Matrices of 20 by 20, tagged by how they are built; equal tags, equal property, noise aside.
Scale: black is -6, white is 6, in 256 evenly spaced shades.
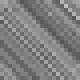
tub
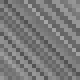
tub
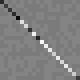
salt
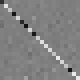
salt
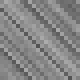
tub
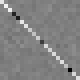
salt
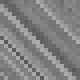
tub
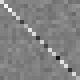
salt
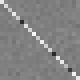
salt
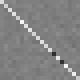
salt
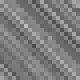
tub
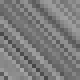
tub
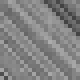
tub
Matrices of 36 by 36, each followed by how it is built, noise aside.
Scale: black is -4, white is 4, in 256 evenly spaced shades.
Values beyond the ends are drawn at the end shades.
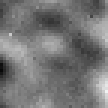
smooth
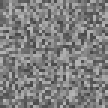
noise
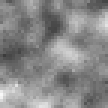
smooth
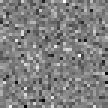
noise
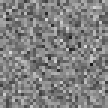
noise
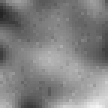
smooth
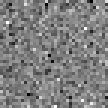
noise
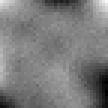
smooth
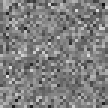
noise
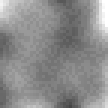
smooth
